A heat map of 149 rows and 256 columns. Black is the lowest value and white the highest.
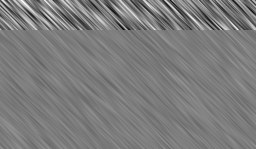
No row or column stands out. Neither half mirrors the other. No overall slope runs across the table. Overall the values sit about 50% of the way up the scale. A horizontal seam about 20% of the way down splits the table, and the bottom part is calmer. Streaks slant down to the right. The distribution is heavy-tailed on both sides.
